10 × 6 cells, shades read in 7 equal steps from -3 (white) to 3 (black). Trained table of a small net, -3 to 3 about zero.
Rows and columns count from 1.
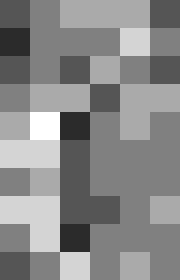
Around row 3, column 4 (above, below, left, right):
0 1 1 0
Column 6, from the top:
1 0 1 -1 0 0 0 -1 0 0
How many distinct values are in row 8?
4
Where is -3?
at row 5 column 2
